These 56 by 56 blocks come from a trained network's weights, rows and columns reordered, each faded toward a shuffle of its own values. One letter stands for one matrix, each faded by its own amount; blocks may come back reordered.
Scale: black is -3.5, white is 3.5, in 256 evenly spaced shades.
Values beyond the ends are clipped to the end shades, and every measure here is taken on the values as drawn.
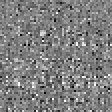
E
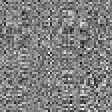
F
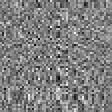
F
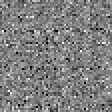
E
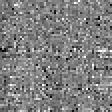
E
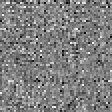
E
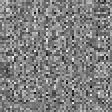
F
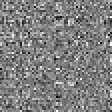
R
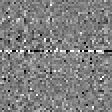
R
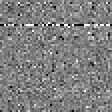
R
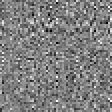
R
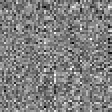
F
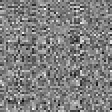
F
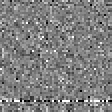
R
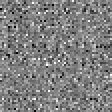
E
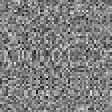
F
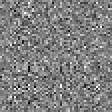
R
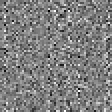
R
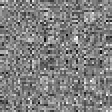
F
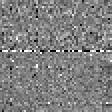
R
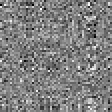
R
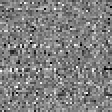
E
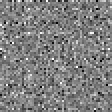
E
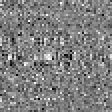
E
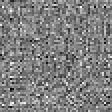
R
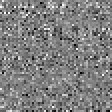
E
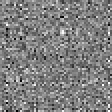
R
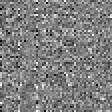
R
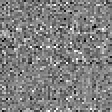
E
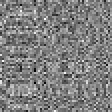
F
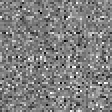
E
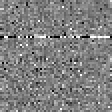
R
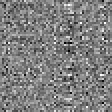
R
